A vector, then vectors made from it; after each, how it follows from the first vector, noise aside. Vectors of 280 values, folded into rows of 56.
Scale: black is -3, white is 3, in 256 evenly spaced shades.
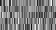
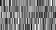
copied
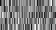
copied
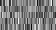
copied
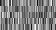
copied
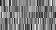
copied
